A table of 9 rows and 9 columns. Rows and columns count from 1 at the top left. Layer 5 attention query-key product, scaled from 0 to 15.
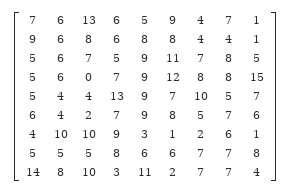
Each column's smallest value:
4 4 0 3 3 1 2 4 1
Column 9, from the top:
1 1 5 15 7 6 1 8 4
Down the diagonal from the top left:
7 6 7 7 9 8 2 7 4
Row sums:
58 54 63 70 64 54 46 57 66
